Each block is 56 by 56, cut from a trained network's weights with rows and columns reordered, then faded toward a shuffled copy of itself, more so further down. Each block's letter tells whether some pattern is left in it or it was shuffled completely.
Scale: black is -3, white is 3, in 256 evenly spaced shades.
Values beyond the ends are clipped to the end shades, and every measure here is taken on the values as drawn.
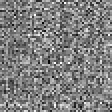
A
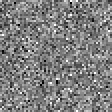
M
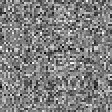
A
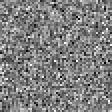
M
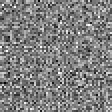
A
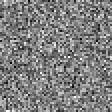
M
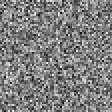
M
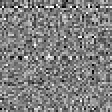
A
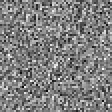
M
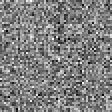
A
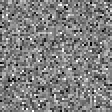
M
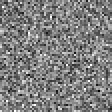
M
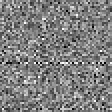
A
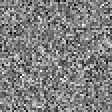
M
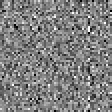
A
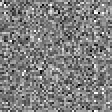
A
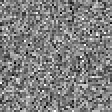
M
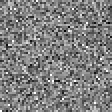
M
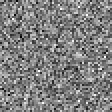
M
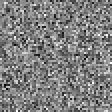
M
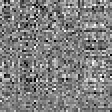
A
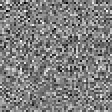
A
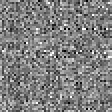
A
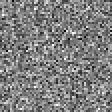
M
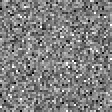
M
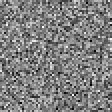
M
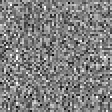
A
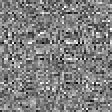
A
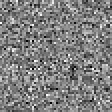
A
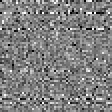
A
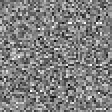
A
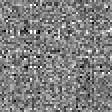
A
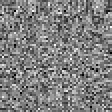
A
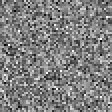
M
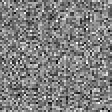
A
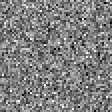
M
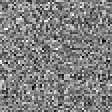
A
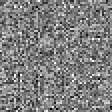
A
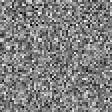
A
